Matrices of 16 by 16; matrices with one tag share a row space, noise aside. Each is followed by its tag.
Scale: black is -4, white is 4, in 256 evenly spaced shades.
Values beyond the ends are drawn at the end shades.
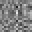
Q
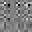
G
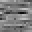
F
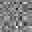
Q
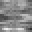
F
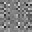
G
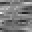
F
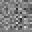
Q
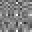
Q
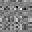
Q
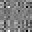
G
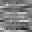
F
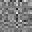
Q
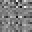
Q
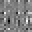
G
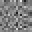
Q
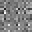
G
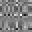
Q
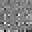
G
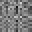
Q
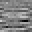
F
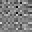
Q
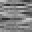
F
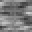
F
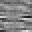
F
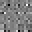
G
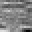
F
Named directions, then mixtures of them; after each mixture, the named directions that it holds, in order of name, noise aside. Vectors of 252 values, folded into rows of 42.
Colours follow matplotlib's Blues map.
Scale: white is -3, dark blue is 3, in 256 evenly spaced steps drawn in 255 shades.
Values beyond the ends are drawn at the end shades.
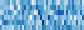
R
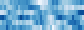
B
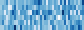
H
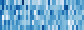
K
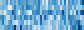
B, H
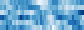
B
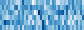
K, R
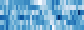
B, H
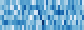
R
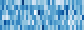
K, R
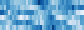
B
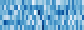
K, R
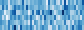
H, K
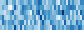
H, R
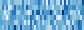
H, K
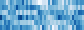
B, K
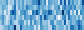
H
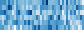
B, H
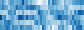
B, K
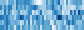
B, H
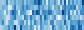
H
